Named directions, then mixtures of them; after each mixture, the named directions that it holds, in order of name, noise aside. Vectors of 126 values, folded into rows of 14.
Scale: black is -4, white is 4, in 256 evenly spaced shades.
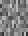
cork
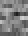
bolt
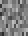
cork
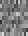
bolt, cork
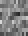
bolt, cork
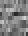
bolt, cork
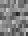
bolt, cork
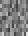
cork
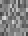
cork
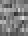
bolt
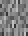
cork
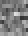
bolt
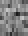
bolt
